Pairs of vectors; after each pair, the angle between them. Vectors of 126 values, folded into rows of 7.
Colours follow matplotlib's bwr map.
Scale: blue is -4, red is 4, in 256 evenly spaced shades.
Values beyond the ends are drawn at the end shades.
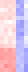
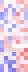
partly opposed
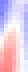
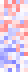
partly opposed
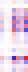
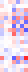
nearly parallel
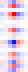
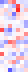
partly opposed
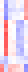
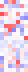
orthogonal
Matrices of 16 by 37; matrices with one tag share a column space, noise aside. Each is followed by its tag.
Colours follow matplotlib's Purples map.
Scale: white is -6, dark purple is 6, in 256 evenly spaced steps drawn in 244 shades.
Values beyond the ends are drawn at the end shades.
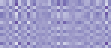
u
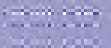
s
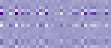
s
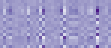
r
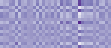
u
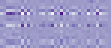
s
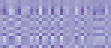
r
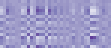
r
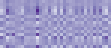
r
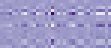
s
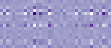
s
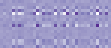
s
